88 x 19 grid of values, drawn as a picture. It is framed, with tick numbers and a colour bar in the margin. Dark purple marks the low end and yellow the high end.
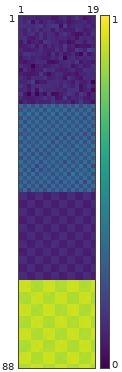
It is made of 4 by 1 panels. Panel 1,1: very low, fine-grained, faint in contrast. Panel 2,1: low, checkered. Panel 3,1: very low, checkered, faint in contrast. Panel 4,1: very high, checkered, faint in contrast.
